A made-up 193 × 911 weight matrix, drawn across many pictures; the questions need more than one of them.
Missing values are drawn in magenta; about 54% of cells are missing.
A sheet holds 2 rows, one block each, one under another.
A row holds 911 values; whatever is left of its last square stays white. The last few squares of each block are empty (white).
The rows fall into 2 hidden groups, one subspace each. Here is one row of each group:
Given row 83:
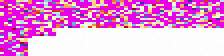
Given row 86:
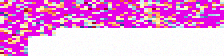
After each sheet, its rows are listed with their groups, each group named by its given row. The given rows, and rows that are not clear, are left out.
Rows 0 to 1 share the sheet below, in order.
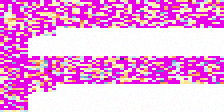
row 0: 83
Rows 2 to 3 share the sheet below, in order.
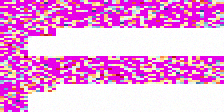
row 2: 86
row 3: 83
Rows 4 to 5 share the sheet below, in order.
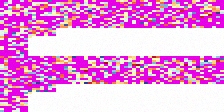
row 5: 83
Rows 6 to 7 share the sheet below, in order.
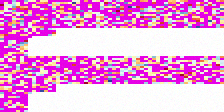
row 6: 86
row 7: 83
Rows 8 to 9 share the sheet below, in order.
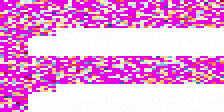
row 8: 83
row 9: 83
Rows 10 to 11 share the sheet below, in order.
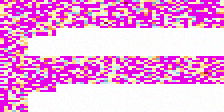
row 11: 86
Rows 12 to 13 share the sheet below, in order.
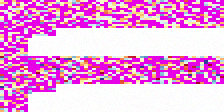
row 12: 86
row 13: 83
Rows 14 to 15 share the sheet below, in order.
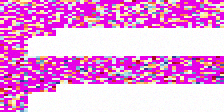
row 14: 86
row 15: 86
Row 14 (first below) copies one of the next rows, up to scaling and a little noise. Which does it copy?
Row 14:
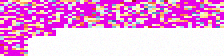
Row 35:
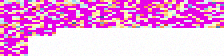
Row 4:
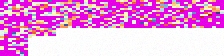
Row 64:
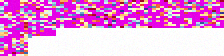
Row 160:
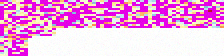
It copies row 64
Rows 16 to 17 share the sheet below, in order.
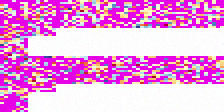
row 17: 83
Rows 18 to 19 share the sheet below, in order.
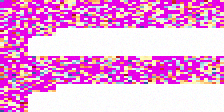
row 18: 83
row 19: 83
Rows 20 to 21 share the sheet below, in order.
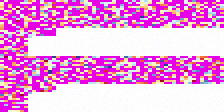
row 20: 86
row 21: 86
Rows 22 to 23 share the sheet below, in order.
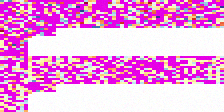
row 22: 83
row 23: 83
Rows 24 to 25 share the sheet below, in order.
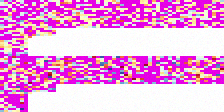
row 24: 83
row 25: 86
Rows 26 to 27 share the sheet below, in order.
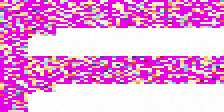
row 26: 83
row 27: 86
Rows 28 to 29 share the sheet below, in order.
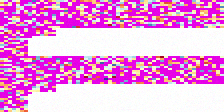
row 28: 83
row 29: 86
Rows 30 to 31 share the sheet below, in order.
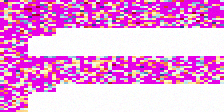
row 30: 86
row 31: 83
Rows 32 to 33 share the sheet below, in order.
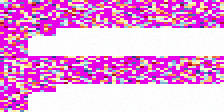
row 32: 83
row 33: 83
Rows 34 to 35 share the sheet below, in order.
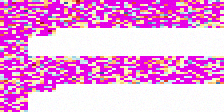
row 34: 83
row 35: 86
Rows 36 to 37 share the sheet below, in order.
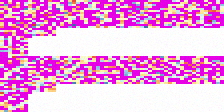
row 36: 86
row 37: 83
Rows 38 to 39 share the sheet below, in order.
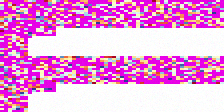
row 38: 83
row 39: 86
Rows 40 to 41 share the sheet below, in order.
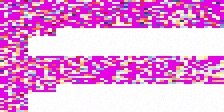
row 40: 86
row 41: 86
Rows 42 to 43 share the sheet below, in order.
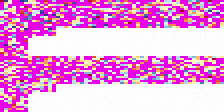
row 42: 86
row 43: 86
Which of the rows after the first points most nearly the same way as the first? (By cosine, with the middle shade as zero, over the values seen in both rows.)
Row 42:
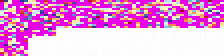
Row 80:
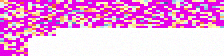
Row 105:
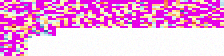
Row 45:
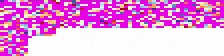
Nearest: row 80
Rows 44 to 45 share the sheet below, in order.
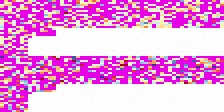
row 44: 86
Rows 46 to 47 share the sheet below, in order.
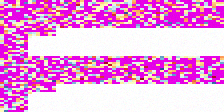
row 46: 83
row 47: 83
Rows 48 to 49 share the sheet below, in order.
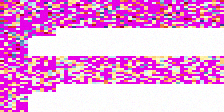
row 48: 83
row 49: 86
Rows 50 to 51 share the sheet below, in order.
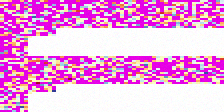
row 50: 83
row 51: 83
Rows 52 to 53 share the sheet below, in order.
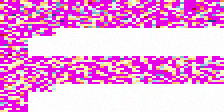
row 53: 86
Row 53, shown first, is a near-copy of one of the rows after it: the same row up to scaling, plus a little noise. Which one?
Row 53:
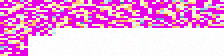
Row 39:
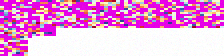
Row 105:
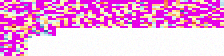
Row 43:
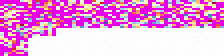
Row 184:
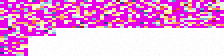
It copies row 184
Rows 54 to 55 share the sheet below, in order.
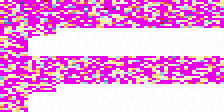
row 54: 83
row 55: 83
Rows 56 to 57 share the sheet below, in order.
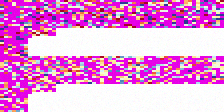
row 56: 86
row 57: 83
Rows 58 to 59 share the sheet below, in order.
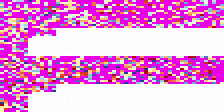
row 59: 86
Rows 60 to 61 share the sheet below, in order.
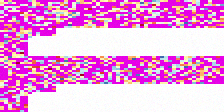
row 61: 86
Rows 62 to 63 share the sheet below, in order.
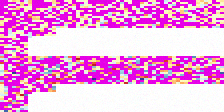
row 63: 86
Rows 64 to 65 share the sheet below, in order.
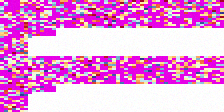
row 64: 86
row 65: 86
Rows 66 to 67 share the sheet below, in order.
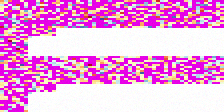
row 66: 83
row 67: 86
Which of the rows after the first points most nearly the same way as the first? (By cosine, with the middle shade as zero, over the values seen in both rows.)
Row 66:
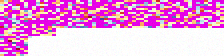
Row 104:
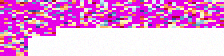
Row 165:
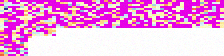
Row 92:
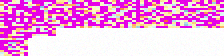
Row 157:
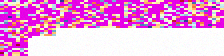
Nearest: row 104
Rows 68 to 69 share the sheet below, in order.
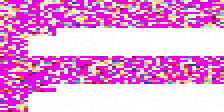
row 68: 86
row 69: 83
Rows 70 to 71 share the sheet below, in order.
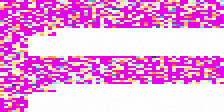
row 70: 86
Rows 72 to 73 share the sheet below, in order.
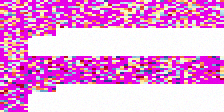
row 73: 86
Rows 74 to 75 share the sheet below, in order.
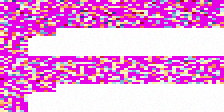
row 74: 86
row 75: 83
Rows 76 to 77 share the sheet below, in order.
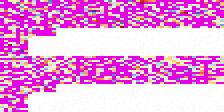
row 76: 86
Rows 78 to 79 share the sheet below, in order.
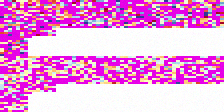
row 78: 86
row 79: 86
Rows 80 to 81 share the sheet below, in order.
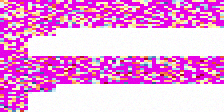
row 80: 83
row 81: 83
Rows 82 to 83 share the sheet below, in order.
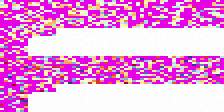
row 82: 86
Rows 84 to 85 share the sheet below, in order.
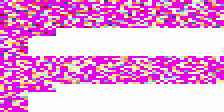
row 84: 83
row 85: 86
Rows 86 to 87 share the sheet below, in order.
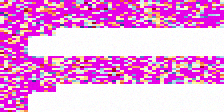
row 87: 83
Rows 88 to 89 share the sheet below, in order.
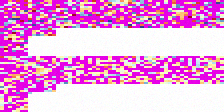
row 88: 83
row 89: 83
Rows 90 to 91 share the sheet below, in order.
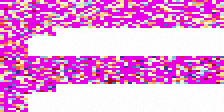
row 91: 83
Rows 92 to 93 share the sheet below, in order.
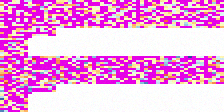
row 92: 86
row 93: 83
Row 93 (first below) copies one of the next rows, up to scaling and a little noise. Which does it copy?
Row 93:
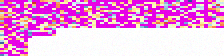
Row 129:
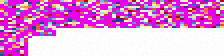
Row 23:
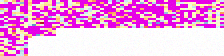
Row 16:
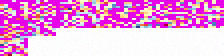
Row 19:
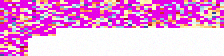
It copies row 19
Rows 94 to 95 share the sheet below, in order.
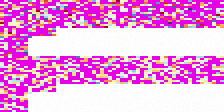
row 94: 83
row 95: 86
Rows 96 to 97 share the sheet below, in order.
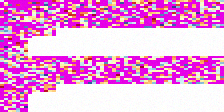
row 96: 86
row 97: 83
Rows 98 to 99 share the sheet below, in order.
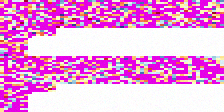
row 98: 86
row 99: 86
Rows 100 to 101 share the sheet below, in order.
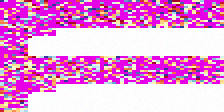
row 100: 83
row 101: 83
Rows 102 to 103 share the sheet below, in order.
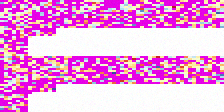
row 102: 86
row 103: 86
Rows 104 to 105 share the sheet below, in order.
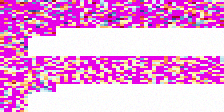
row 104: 83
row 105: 86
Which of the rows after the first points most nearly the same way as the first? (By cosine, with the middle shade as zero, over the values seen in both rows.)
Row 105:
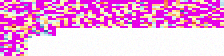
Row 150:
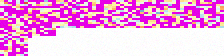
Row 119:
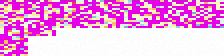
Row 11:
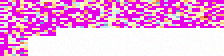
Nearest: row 150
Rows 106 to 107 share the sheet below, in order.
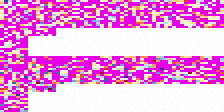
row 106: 86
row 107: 86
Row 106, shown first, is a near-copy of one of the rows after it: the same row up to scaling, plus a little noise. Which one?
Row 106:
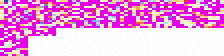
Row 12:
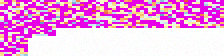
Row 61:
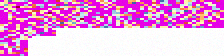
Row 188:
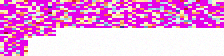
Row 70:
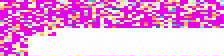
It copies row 12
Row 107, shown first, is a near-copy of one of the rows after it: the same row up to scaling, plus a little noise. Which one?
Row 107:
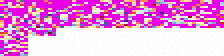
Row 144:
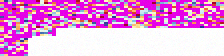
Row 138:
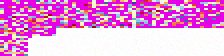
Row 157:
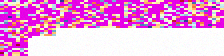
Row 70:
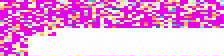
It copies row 144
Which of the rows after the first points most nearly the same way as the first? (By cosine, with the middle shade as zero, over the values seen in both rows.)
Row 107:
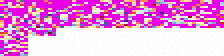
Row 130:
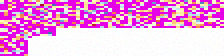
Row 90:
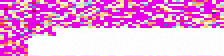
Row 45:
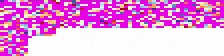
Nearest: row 90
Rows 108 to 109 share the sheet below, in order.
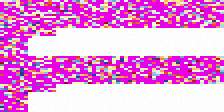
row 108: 86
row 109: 86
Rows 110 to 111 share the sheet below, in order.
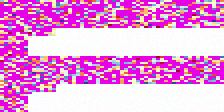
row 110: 83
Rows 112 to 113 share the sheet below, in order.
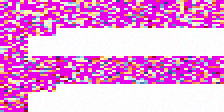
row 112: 86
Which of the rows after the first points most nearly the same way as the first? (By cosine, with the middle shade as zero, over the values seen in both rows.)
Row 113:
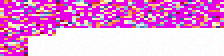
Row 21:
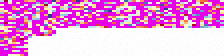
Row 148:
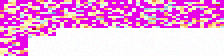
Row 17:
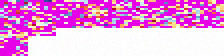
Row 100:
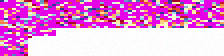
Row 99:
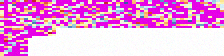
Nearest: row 148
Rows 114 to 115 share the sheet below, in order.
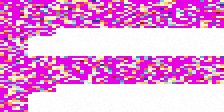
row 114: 86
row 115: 86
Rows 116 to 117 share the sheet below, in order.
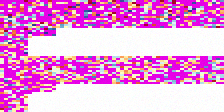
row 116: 83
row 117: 86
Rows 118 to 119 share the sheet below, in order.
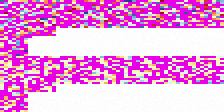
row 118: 83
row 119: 86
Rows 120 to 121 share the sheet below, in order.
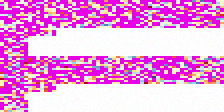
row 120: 86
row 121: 83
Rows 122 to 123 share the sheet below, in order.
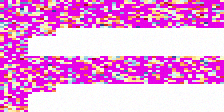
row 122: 83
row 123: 83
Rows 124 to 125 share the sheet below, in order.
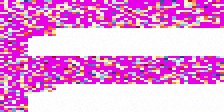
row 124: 83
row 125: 86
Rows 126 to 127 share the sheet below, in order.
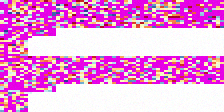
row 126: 83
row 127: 86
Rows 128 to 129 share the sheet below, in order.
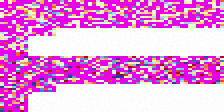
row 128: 83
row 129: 83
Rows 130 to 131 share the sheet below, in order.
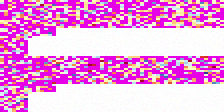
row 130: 86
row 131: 86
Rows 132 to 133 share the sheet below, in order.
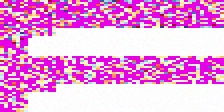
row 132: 86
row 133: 86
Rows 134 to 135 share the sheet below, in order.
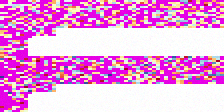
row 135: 83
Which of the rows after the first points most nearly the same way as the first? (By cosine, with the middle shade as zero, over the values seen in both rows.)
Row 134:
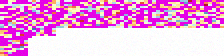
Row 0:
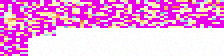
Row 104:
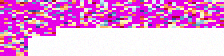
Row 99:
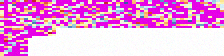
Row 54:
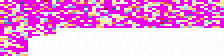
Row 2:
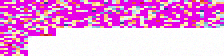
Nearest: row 0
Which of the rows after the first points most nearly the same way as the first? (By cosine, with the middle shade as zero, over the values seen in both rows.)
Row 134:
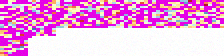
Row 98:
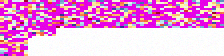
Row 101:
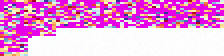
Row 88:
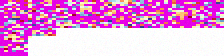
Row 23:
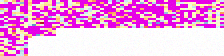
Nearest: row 101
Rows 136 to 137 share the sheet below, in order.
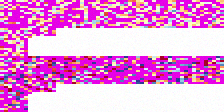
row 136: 86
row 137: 83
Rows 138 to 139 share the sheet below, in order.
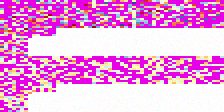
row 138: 86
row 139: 83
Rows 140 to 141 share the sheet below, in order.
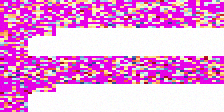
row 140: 83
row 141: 83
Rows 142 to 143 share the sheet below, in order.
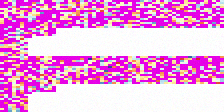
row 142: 86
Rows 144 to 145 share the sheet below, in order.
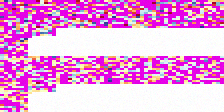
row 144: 86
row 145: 83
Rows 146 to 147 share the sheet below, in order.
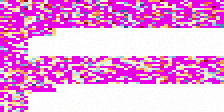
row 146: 86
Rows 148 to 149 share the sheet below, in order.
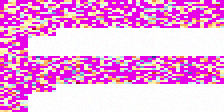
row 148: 83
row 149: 83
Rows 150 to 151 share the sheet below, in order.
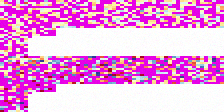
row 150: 83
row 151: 86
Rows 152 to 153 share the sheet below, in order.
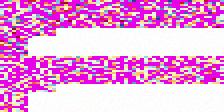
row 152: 83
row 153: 86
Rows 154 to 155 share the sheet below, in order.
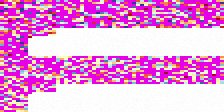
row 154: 83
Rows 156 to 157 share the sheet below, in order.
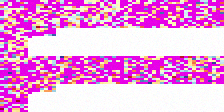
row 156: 83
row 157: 86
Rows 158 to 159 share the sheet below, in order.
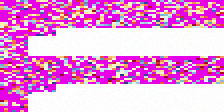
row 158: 86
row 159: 86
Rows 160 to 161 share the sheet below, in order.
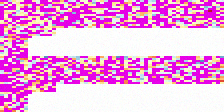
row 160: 86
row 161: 83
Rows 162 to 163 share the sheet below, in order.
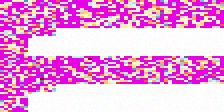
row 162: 83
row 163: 83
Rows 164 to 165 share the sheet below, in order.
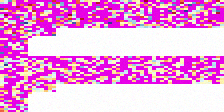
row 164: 86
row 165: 83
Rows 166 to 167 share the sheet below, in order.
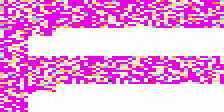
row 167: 83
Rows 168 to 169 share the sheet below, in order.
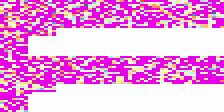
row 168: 83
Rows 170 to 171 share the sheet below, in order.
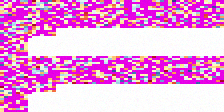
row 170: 83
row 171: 83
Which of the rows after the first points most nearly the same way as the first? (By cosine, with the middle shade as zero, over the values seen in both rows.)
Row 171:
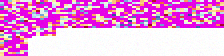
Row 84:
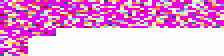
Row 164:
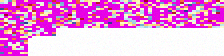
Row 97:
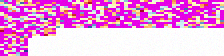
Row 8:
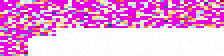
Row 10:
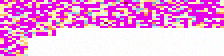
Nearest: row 97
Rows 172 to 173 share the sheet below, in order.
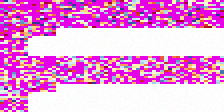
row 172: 86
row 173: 86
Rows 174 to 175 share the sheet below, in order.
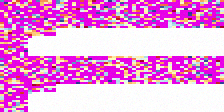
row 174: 83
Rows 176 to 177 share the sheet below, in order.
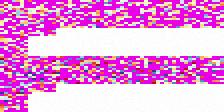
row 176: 86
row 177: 86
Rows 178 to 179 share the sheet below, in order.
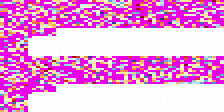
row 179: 86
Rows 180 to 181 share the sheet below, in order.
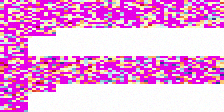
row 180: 83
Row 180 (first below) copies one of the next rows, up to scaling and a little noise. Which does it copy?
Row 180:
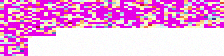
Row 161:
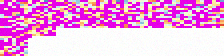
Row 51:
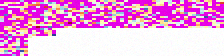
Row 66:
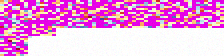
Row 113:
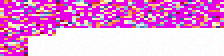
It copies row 51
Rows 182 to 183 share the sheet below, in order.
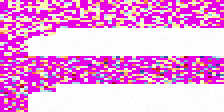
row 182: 86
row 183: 86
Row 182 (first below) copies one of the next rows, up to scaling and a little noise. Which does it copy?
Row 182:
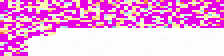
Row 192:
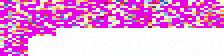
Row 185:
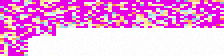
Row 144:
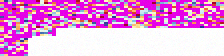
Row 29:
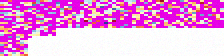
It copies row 185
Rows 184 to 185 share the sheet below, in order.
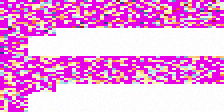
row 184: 86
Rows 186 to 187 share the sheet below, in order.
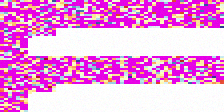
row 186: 83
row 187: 83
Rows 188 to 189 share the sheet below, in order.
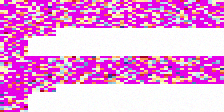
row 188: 86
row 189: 86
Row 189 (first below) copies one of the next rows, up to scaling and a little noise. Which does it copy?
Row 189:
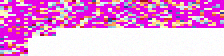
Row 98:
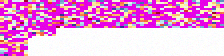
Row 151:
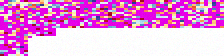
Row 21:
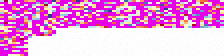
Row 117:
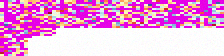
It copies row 151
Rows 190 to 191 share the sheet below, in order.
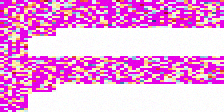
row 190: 83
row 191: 86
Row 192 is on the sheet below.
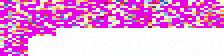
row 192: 86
